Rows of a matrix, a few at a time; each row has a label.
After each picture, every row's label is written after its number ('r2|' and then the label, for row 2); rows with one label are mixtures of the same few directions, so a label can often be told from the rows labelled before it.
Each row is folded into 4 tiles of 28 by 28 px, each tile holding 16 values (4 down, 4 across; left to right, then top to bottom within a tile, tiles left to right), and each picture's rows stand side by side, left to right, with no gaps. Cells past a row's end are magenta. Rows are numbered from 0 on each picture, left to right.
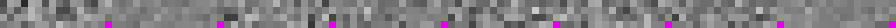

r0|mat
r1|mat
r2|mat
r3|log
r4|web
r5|mat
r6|web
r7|web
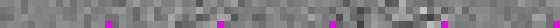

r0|mat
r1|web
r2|web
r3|web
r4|mat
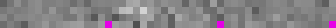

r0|mat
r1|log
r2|log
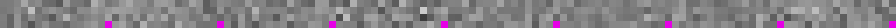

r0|log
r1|log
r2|log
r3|web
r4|mat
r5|web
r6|mat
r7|log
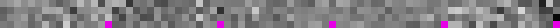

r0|log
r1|web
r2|log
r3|mat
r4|log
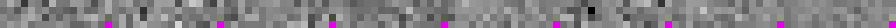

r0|mat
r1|log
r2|mat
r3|log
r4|log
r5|log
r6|log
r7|log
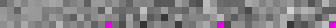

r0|web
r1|log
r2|web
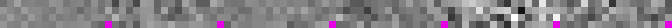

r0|web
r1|mat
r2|web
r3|log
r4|log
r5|mat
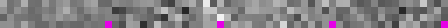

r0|mat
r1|log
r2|web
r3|web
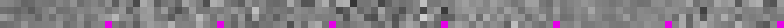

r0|log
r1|mat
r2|log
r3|web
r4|log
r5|log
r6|log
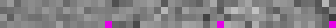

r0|web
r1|mat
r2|log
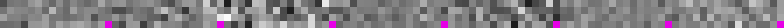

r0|mat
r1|log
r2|mat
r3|web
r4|log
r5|mat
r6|log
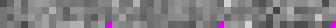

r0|mat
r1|mat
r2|mat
